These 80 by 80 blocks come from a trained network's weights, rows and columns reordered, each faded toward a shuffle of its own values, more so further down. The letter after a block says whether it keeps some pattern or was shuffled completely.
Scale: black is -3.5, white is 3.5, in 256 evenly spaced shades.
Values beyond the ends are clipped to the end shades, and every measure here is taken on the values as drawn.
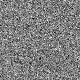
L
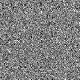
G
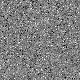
L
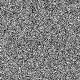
L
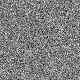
L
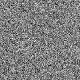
G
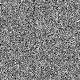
G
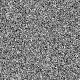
L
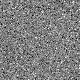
L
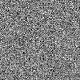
G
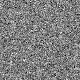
L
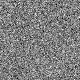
L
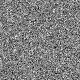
L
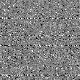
G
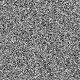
G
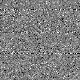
G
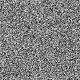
L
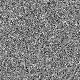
L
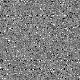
G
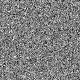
L
